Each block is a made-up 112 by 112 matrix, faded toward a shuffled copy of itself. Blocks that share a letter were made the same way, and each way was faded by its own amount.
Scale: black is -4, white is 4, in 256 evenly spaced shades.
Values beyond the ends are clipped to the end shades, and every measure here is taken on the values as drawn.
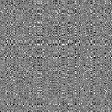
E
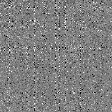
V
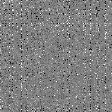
V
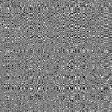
E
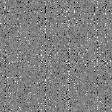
V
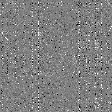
V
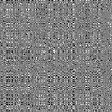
E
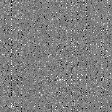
V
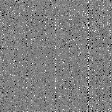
V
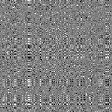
E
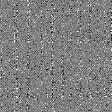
V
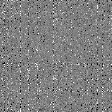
V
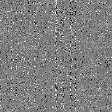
V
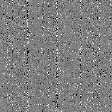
V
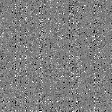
V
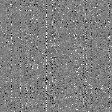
V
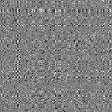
E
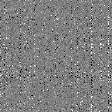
V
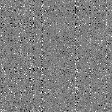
V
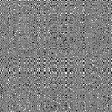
E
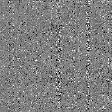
V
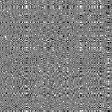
E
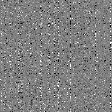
V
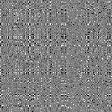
E
